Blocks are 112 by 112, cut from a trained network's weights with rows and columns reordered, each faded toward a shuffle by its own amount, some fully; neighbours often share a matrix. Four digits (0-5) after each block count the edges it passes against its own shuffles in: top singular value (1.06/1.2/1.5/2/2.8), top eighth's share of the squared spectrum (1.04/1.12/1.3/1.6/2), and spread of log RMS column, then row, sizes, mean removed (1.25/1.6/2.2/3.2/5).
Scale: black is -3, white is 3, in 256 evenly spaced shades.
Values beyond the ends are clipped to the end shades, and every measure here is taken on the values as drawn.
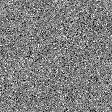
0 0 0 0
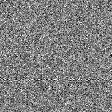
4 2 0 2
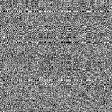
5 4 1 3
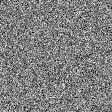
1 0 0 0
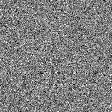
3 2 0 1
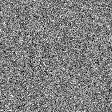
0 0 0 0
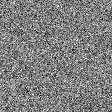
0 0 0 0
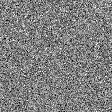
2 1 0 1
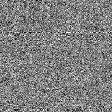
4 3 0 2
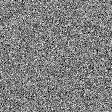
0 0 0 0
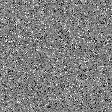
2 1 0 1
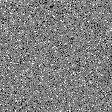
0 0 0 0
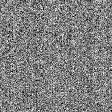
3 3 1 1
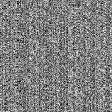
4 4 1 2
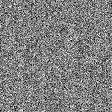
2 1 0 0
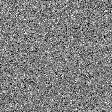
2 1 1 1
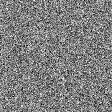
1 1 0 0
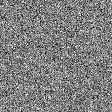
1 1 0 0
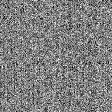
3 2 0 1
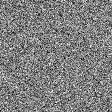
1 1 0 0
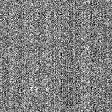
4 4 1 2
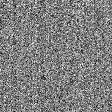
2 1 0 0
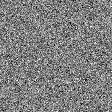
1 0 0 0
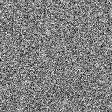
2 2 0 1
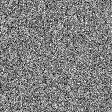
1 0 0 0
